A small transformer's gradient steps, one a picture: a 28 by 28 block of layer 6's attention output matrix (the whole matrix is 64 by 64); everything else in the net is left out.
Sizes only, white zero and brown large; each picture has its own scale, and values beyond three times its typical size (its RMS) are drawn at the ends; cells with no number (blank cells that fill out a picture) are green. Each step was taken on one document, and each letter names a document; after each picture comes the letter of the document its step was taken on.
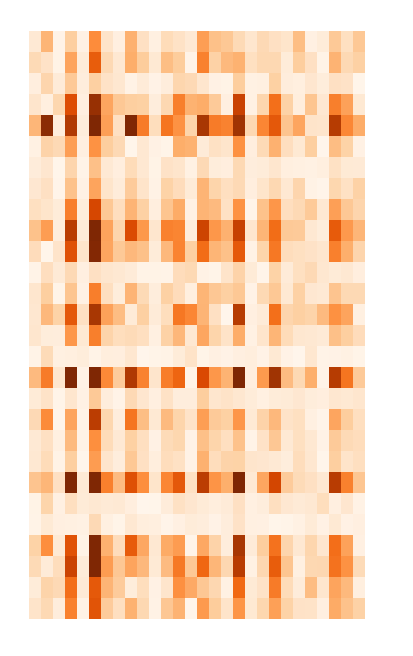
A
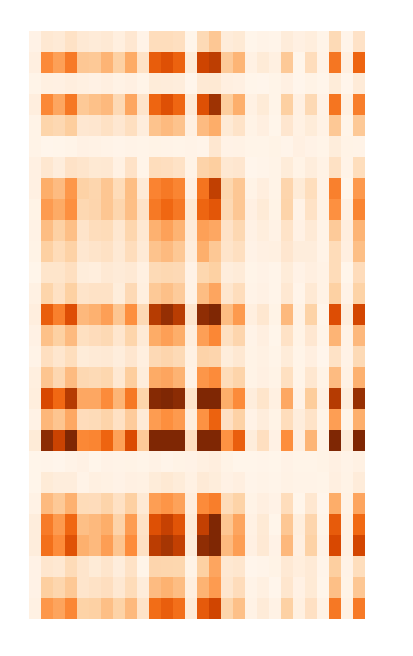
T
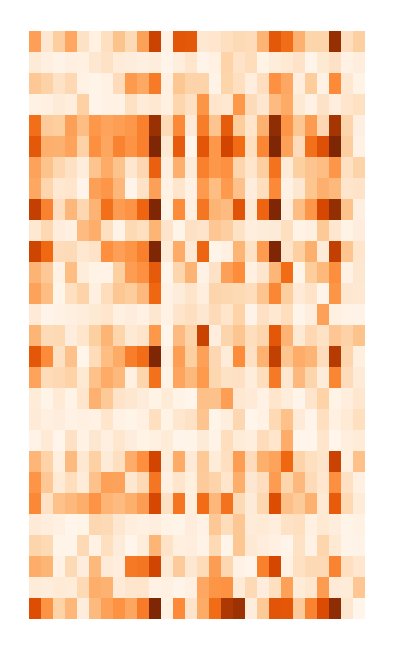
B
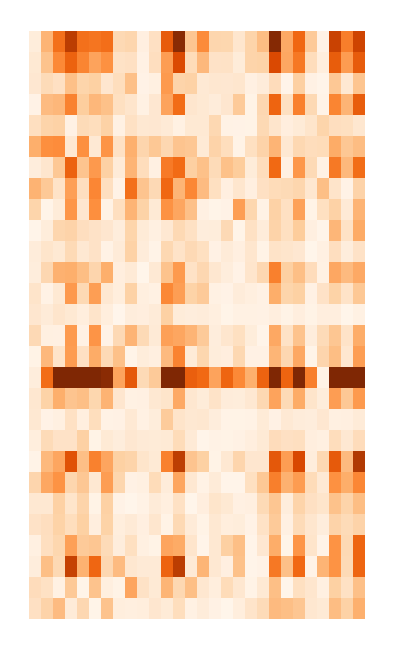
A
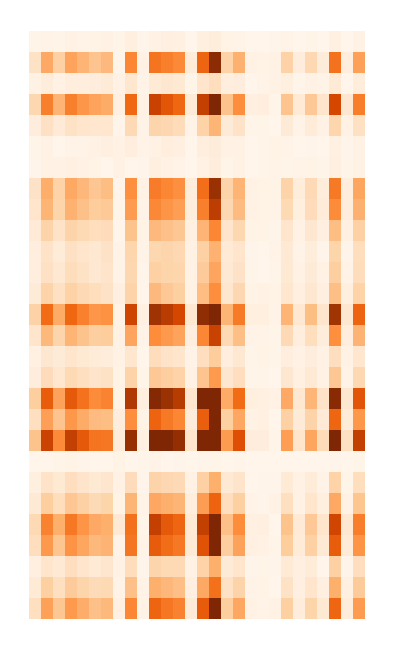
T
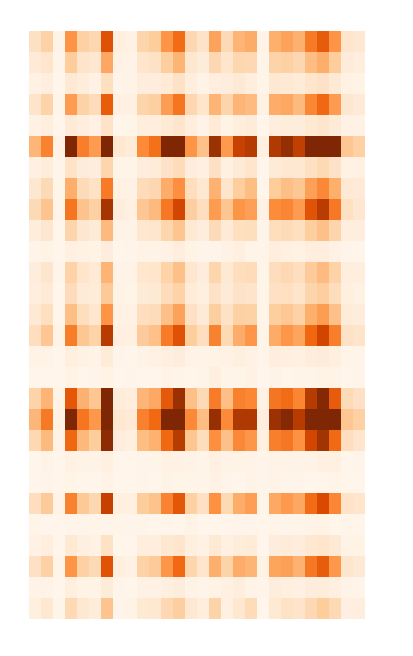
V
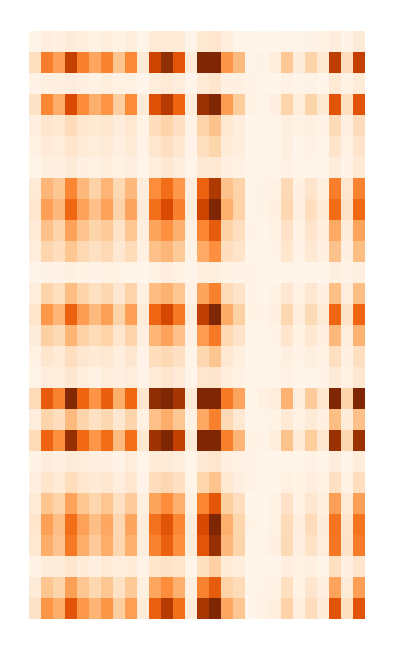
T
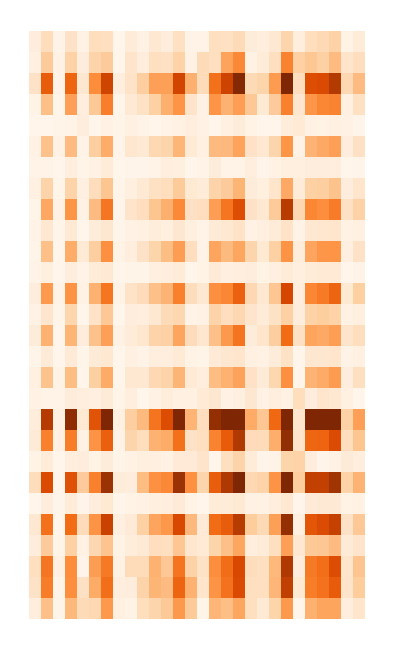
V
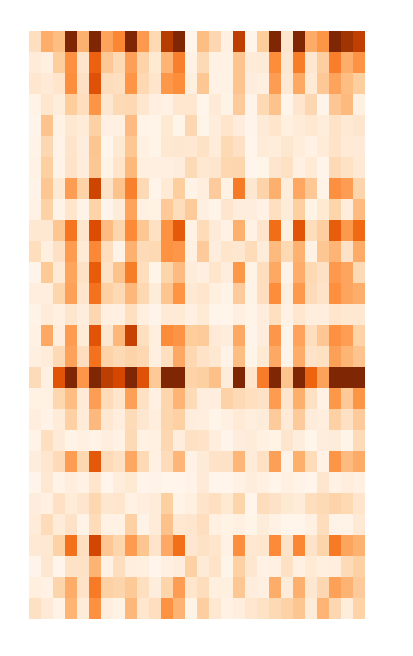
A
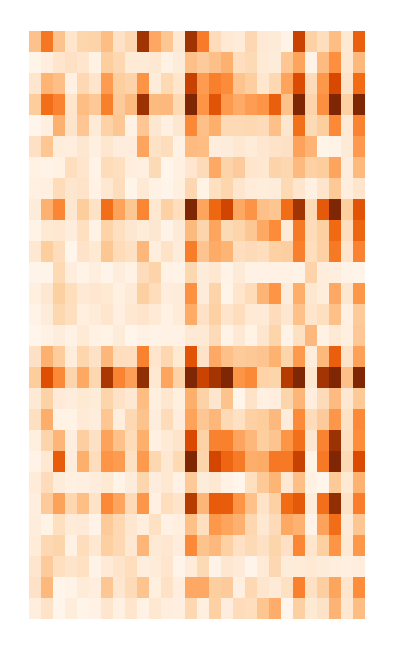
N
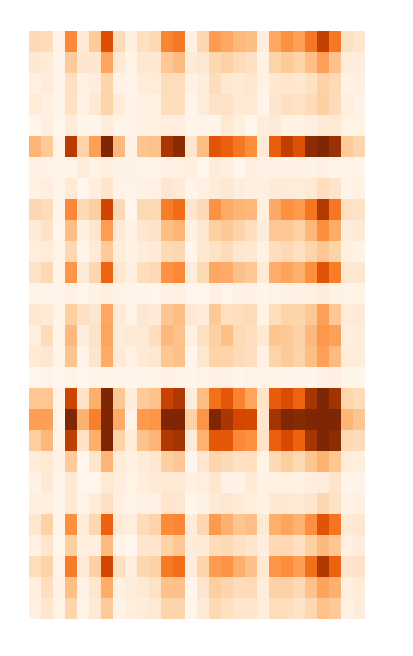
V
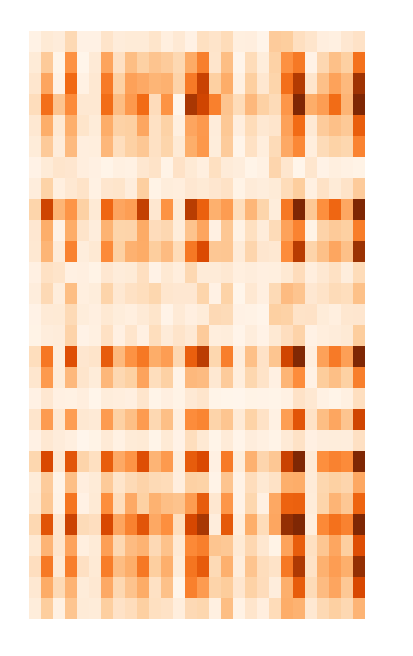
N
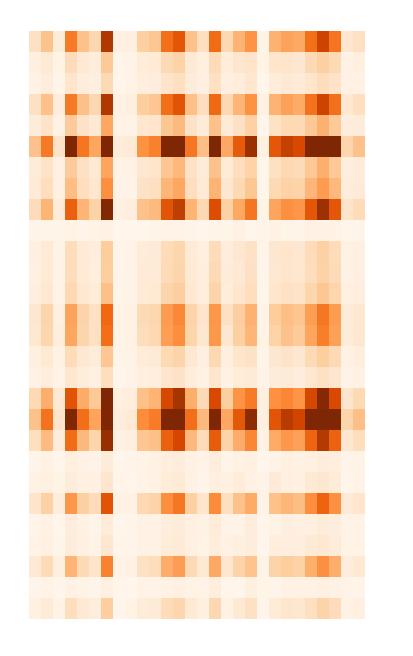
V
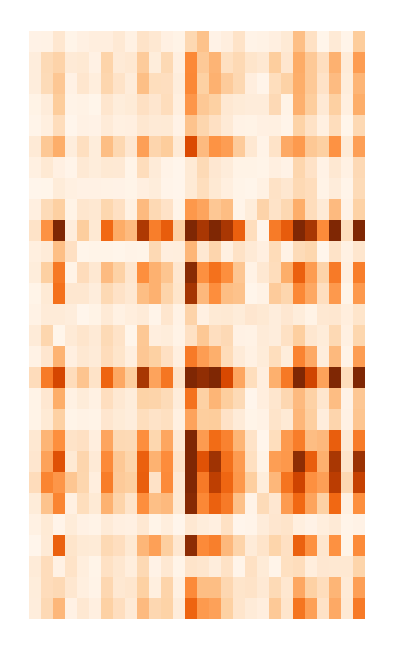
N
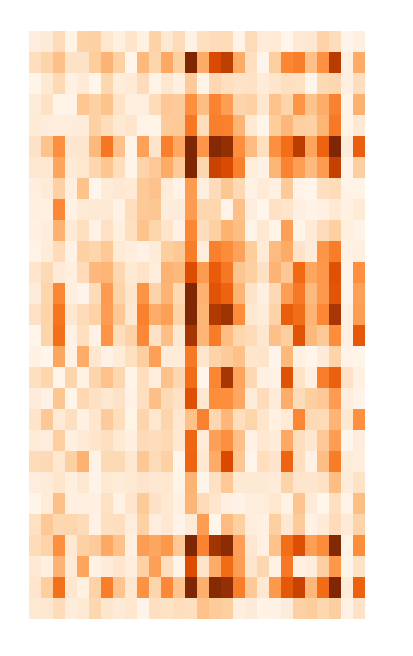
N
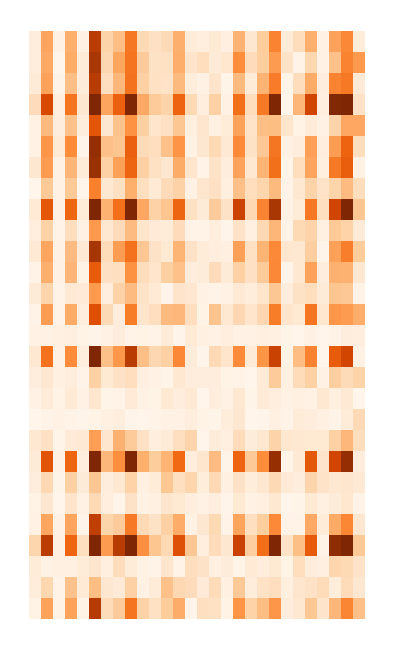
A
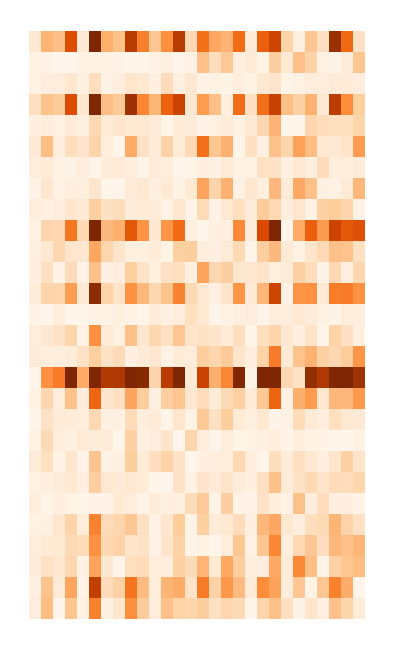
A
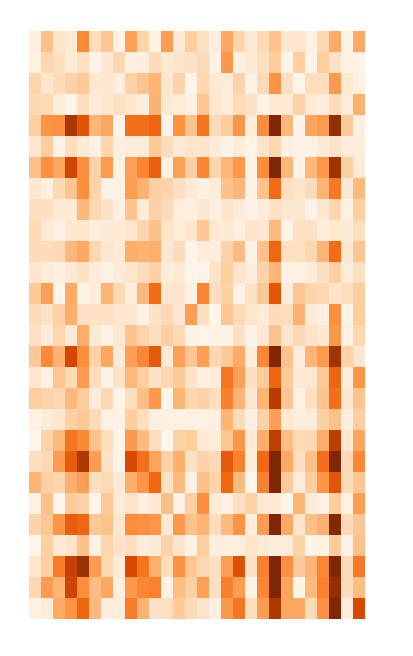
B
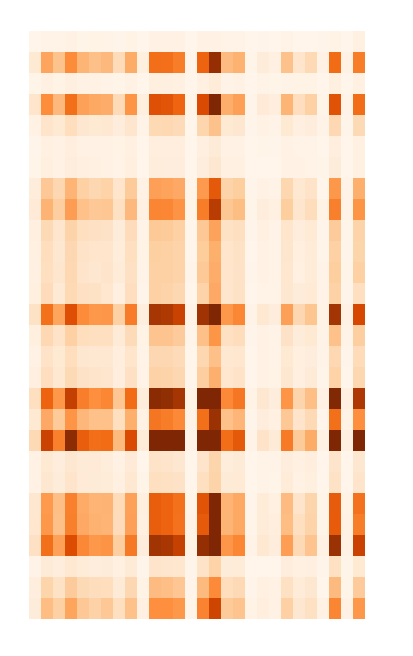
T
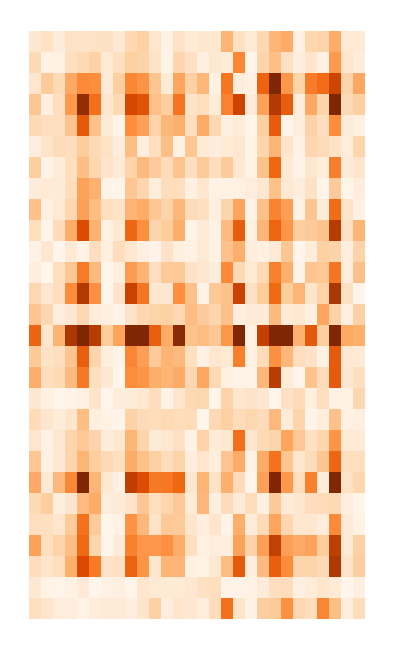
B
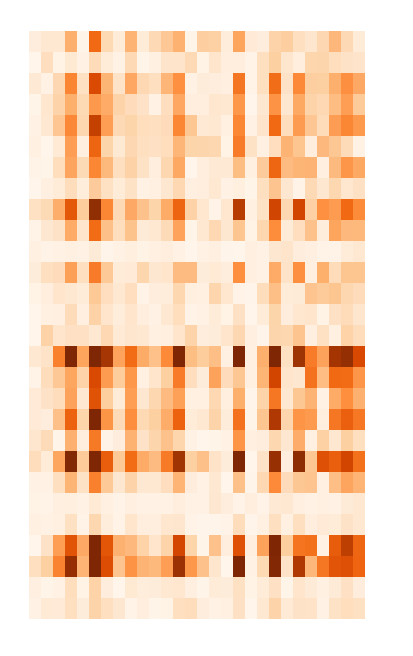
A
